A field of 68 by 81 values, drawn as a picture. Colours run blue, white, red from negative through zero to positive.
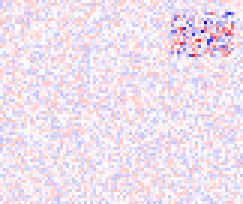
Histogram: heavy tails on both sides. Slope: none. Odd patch: rougher, in the top right. Odd rows or columns: none. Roughest part: top right.
